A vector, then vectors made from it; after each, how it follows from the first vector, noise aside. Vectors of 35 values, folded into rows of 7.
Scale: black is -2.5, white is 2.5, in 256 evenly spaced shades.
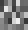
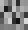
negated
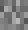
shrunk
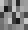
negated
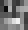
sign-scrambled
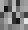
negated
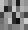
negated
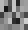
negated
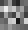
sign-scrambled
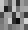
negated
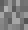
shrunk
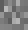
shrunk
